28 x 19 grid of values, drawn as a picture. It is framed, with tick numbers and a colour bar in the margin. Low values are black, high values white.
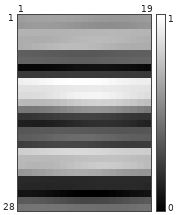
Average level on the scale: 50%. Ninth with the highest average: centre. Grain: streaks across. Stripes: horizontal, repeating 3 times. Lone odd cells: none.
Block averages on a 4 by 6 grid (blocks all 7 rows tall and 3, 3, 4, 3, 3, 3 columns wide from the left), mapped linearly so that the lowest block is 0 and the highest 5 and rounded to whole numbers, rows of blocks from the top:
444444
445554
111111
000000
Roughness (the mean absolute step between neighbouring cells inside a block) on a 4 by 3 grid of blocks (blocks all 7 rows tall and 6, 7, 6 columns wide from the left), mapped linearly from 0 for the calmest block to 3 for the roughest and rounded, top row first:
000
333
222
222
